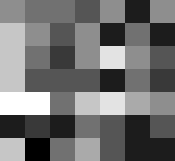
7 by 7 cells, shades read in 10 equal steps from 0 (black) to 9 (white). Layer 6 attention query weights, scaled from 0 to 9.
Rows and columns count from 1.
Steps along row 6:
up down up down down up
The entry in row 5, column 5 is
8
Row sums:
27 26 34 23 48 15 22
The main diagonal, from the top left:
5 5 2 3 8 1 1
